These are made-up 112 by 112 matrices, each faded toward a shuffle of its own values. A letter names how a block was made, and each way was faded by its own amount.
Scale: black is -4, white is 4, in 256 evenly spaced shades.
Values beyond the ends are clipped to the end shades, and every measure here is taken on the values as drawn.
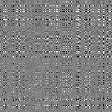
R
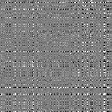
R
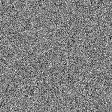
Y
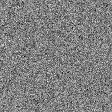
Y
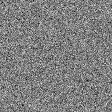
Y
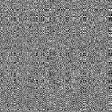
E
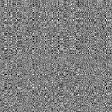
E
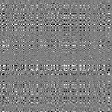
R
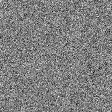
Y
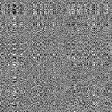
E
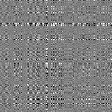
R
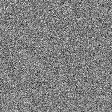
Y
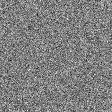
Y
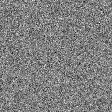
Y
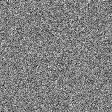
Y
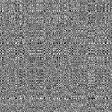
E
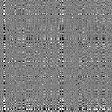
R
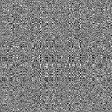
E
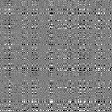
R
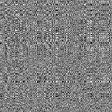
E
